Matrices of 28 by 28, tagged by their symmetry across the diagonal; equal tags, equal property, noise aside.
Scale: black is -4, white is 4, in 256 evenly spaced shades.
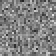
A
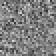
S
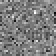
A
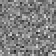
A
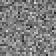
A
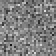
S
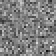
S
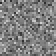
S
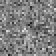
S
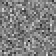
A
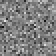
A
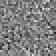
S
